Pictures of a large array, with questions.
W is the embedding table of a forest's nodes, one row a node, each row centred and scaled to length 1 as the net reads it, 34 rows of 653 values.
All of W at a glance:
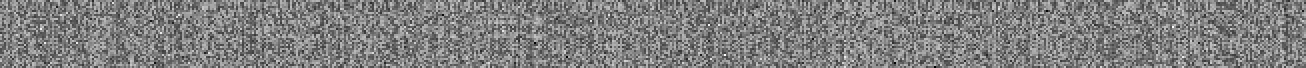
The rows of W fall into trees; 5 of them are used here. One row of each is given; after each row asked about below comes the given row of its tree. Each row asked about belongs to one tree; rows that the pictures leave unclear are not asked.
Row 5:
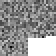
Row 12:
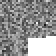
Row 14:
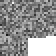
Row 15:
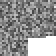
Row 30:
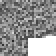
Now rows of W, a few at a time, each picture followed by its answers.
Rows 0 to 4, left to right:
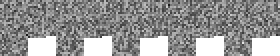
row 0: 12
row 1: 15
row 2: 15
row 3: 15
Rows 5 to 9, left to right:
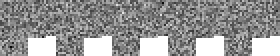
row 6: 14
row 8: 30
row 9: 12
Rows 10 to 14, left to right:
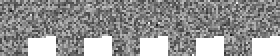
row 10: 30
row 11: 30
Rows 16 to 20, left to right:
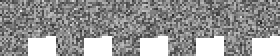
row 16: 15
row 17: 30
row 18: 30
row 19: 12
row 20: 14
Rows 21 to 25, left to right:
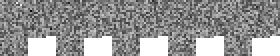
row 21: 12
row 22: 15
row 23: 12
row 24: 15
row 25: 14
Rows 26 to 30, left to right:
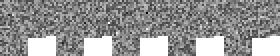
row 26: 14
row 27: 15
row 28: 5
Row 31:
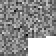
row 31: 12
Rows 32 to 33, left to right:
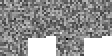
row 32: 14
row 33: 5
